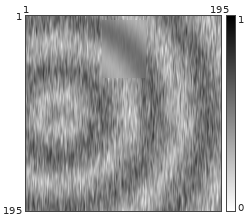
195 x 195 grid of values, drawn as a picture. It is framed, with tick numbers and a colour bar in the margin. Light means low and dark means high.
No overall slope runs across the table. Concentric rings centre on the middle left. In the top middle lies a patch that is calmer than the rest. The top middle is the smoothest part.
